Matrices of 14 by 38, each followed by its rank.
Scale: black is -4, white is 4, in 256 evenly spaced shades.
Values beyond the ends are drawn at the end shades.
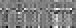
three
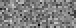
full rank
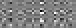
two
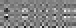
two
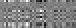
two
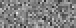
full rank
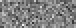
full rank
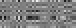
two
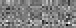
three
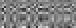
two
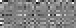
three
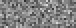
full rank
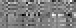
three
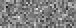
full rank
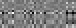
two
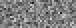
full rank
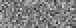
full rank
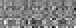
three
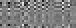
two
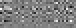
three
